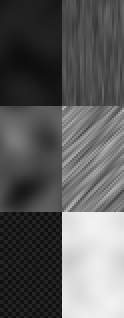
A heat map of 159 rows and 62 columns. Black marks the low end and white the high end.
It is made of 3 by 2 panels. Panel 1,1: very low, smooth, faint in contrast. Panel 1,2: low, streaked downward, faint in contrast. Panel 2,1: low, smooth. Panel 2,2: middling, slanting up to the right. Panel 3,1: very low, checkered, faint in contrast. Panel 3,2: very high, smooth, faint in contrast.
